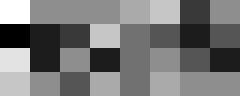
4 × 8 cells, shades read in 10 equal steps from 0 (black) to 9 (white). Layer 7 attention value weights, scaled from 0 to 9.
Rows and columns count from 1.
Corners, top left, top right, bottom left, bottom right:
9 5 7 5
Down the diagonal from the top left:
9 1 5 6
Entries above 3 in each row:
7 2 4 7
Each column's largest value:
9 5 5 7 6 7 5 5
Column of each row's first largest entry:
1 4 1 1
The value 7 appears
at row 1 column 6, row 2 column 4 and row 4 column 1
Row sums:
44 21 28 41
